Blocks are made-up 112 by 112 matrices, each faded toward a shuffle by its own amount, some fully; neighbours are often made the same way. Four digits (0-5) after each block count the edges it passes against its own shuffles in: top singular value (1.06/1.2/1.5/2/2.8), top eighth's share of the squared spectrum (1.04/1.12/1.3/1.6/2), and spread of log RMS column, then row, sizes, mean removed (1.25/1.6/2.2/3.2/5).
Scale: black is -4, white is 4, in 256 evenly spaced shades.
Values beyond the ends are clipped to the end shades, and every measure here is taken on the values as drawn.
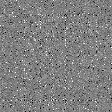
4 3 2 1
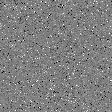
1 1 0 0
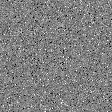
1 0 0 0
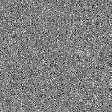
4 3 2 1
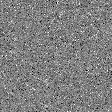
1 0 0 0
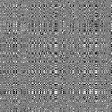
5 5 4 4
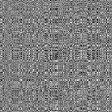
5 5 4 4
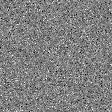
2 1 0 0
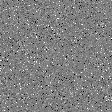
1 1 0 0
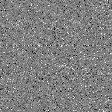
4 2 0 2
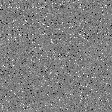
3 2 0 1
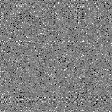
4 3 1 2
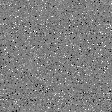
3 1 0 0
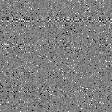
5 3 2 2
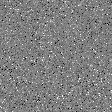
0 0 0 0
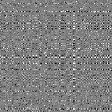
5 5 3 4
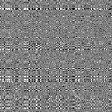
5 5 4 4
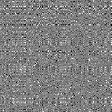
5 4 2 3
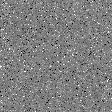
2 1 0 0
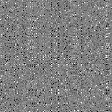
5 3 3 2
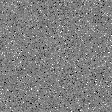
1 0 0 0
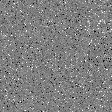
2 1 0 0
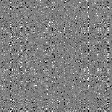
5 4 3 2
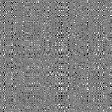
5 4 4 3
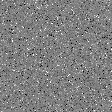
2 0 0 0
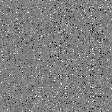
4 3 2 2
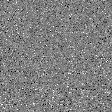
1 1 0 1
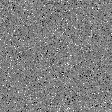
1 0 0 0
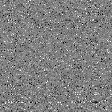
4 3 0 1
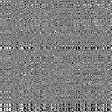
5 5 3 4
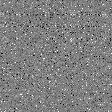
3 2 0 1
